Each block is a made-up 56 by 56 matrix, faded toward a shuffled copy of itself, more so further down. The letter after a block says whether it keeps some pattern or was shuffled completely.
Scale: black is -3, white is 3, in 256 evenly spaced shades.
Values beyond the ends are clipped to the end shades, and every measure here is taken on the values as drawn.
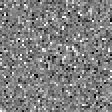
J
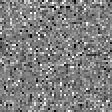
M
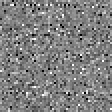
M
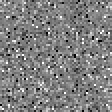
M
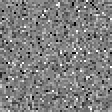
J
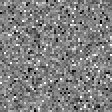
J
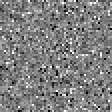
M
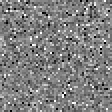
J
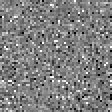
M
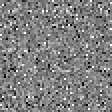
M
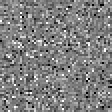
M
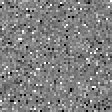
J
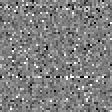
M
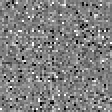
M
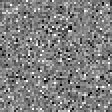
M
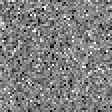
J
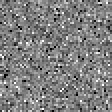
J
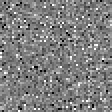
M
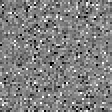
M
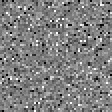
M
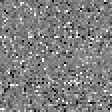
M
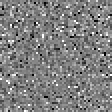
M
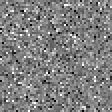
J
